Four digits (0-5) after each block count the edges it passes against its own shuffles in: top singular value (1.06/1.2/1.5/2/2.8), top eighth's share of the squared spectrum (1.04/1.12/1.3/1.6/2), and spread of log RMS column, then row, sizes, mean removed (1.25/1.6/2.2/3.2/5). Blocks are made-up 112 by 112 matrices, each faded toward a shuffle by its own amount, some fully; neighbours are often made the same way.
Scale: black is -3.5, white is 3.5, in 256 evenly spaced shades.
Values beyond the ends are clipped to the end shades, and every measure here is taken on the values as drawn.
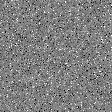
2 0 0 0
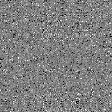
4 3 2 2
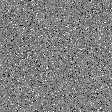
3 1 0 0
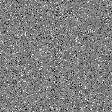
3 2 1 0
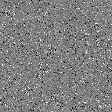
3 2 1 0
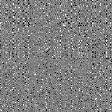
5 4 3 2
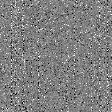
2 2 3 0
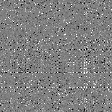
4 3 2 2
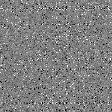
4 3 1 2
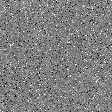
0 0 0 0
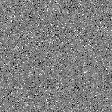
4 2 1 0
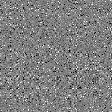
4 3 2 2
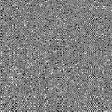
5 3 3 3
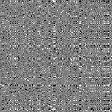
5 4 3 3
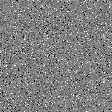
3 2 0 0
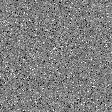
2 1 0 0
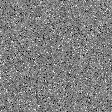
0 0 0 0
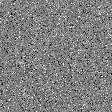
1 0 0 0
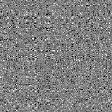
4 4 2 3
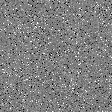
1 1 0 0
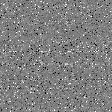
3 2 0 1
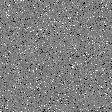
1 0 0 0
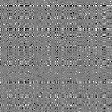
5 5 3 4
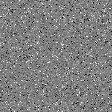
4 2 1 1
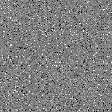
4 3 2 2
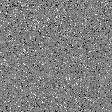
3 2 0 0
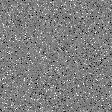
2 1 0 0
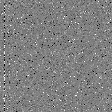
4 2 1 0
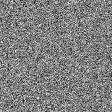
3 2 1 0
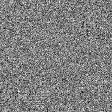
3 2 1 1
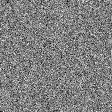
1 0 0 0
